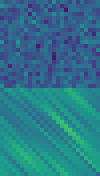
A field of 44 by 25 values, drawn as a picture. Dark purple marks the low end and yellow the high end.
It is made of 2 by 1 panels. Panel 1,1: low, fine-grained. Panel 2,1: middling, slanting down to the right.
